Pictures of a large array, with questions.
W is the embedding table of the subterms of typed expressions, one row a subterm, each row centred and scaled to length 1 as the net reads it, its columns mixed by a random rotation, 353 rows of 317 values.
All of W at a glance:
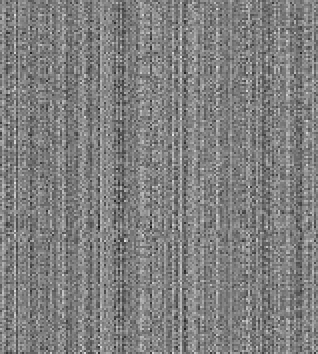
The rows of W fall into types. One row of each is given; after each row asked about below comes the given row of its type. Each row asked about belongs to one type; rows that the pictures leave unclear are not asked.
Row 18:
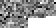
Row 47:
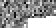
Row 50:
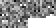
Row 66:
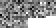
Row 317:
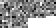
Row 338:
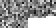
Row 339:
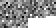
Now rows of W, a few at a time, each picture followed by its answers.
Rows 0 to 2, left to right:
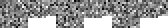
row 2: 50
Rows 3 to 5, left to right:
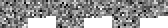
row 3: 47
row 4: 339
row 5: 66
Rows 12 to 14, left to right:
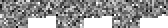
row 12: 50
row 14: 50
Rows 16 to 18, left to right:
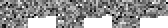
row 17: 50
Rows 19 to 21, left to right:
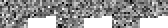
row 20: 339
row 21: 66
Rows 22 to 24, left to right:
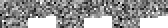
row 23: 339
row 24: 339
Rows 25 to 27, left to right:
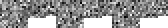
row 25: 50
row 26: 47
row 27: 317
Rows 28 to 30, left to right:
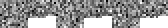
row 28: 338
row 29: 47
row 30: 338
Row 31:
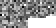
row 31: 50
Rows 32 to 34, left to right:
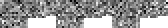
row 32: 66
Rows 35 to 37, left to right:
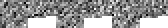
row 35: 47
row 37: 50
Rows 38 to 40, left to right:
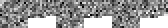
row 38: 47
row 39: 47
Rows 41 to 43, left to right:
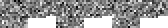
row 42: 317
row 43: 50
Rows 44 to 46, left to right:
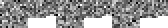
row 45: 50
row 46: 47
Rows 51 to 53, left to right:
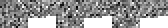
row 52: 317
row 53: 317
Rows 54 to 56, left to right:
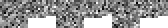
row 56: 47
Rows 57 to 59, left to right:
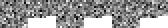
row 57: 47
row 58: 18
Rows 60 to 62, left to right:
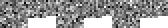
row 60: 47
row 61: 50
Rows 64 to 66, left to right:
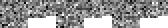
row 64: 47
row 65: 317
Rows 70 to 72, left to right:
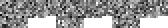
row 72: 339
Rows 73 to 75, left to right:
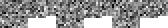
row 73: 66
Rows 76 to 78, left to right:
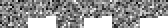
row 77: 18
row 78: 47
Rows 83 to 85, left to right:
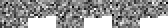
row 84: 18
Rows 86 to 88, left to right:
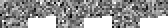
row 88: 317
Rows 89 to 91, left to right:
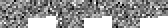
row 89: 339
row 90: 339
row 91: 339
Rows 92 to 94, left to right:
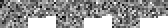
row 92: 18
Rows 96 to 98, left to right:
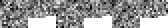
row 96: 339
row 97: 317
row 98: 18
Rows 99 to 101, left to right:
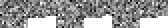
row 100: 50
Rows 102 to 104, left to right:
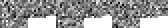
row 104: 339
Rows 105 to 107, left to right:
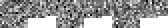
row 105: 66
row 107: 339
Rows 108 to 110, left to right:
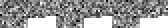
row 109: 47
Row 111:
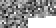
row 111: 339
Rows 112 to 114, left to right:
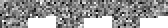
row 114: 66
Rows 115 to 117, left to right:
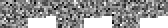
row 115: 339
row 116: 339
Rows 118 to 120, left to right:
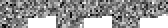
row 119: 47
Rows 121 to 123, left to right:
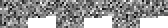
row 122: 18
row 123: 339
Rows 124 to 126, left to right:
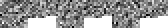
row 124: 66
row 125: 50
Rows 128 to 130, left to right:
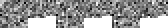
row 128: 47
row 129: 317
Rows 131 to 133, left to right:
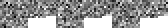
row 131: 339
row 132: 50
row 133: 18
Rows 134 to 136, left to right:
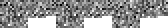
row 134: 317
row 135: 317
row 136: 339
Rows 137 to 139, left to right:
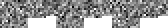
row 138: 18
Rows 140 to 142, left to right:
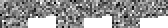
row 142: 317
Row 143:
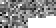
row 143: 317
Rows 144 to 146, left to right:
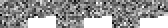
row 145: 66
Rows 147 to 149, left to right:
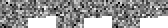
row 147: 339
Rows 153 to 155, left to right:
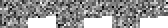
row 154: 47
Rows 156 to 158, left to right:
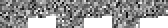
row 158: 47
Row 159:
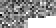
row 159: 66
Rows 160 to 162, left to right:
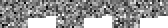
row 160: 47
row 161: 50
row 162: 47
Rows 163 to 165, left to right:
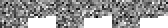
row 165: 18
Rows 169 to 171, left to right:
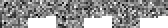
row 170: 339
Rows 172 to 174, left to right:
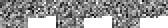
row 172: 66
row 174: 338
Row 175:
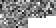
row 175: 50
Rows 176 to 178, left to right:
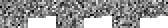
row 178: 338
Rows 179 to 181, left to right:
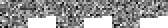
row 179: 317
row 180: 317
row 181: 47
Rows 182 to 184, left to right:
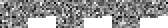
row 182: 317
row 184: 18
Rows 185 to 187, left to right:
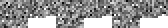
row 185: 339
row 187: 50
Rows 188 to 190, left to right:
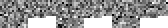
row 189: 339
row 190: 18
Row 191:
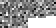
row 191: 317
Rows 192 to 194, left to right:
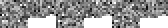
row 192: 50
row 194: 317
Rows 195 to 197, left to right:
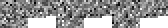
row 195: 339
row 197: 317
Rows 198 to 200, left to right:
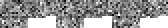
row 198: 66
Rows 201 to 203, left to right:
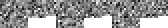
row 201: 18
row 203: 317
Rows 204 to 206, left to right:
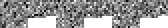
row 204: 47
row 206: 50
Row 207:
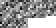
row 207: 317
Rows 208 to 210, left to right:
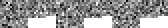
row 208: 339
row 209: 317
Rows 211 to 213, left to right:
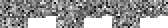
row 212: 50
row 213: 338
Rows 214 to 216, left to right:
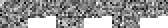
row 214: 47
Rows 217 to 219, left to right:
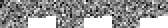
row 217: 18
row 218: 338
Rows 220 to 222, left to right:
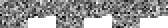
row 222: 66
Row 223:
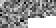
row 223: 47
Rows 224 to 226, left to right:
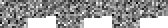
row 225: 66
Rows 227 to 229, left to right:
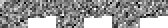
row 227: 47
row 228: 338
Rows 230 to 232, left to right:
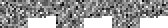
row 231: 317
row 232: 338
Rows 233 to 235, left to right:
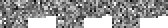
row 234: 50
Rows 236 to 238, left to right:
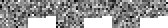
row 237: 317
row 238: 18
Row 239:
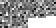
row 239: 317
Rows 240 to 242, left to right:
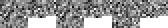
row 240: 18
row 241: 18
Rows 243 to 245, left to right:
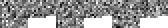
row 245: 339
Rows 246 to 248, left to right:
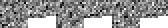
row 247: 47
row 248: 317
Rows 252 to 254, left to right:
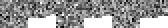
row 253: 317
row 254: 47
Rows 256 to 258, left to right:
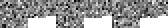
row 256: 339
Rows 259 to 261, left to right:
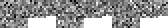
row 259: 339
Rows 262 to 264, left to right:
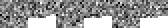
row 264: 339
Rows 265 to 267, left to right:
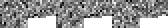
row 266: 47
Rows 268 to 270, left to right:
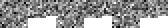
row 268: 47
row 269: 50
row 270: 317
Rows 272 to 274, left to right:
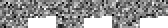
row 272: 339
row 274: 47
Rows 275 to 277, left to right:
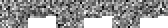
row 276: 47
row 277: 50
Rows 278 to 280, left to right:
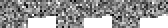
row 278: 47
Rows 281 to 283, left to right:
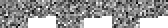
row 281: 338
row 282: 66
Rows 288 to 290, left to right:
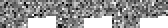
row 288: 47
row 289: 339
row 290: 317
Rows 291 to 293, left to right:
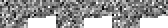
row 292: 18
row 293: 50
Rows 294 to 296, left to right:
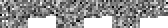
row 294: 50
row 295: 47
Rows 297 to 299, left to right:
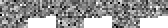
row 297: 50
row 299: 339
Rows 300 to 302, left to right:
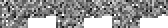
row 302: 50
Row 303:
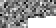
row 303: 47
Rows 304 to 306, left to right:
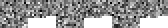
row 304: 47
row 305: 338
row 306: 339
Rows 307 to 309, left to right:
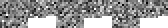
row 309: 339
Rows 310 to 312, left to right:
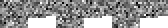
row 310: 18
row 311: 339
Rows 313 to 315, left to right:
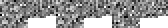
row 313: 50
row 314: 50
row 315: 317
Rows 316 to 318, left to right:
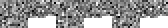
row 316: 338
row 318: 338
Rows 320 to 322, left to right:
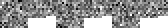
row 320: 317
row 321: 339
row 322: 317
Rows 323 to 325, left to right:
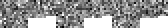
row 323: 339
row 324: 317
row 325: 338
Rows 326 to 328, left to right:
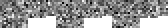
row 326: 47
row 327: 339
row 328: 66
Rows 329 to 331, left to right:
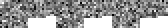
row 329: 317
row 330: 47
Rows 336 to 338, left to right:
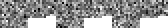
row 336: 50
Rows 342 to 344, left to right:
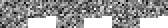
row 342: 47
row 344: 339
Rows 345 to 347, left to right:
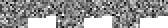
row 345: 50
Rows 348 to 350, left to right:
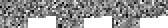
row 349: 339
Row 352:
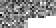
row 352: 66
